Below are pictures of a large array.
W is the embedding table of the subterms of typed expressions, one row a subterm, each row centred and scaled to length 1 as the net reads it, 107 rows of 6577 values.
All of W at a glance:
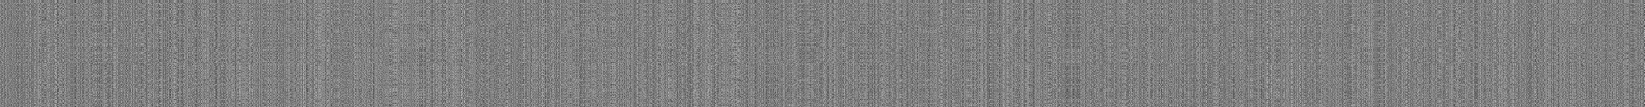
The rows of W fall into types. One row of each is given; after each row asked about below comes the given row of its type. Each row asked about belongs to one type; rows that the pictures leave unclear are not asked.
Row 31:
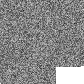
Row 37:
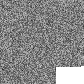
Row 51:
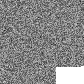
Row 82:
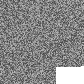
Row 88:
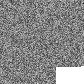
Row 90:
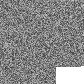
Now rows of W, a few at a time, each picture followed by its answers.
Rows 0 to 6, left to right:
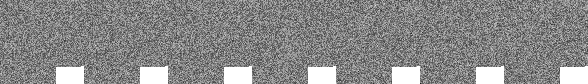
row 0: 90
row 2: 90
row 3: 31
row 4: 82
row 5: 51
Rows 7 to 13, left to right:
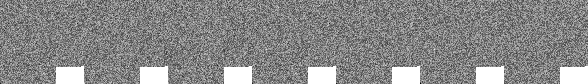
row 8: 31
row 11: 51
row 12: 90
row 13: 82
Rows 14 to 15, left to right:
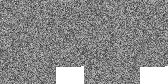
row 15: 31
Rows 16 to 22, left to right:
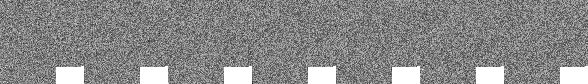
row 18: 31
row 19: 37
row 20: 37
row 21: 82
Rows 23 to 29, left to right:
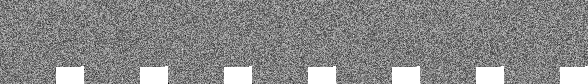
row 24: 88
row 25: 90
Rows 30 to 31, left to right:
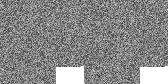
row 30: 51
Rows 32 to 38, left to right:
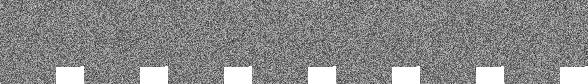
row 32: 51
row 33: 88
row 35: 88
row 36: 82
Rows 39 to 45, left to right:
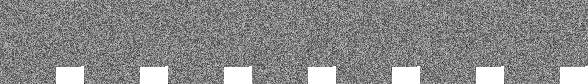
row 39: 90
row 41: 51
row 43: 37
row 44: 37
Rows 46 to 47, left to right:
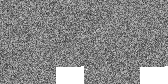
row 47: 82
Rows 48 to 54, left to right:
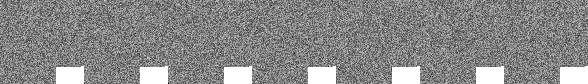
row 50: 90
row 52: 37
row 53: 88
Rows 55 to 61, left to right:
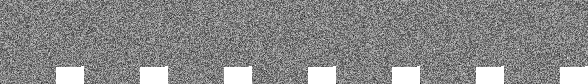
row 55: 90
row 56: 51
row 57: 90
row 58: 51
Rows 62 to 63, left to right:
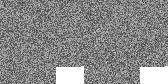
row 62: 51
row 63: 82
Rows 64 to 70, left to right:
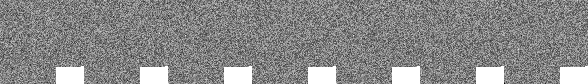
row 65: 88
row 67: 82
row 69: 88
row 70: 90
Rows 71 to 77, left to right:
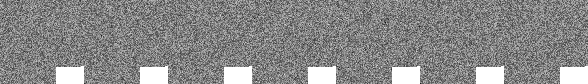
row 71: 51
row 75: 88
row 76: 51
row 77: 82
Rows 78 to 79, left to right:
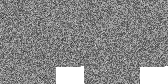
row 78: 90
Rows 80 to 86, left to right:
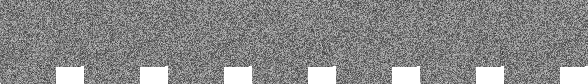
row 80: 31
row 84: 51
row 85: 31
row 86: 82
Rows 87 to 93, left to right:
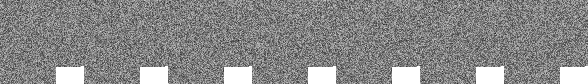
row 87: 51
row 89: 37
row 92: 82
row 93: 82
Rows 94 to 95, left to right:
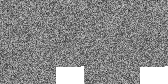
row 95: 82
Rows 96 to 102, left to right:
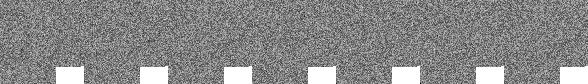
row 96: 31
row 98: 82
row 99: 51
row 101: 90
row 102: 82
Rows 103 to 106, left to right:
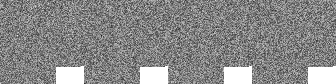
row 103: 51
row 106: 90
